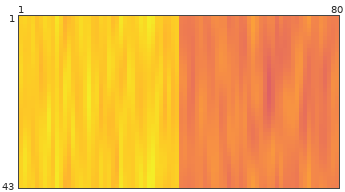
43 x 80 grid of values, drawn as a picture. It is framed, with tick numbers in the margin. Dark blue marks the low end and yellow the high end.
It is made of 1 by 2 panels. Panel 1,1: very high, streaked downward, faint in contrast. Panel 1,2: high, streaked downward, faint in contrast.
